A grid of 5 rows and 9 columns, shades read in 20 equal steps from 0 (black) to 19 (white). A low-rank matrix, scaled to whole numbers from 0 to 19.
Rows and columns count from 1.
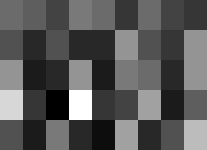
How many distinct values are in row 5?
7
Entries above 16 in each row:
0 0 0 1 0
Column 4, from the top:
9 3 11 19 3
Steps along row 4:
down down up down up up down up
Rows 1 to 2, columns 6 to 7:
4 8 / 11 6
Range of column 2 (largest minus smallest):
5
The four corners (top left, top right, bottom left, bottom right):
8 4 6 14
